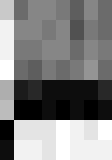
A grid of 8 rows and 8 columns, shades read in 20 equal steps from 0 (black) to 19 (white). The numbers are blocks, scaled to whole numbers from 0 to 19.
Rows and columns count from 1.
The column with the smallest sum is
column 6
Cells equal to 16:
0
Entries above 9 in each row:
4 4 4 2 1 1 7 7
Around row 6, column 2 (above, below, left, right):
2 17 14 0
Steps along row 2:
down same down up down up down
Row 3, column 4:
10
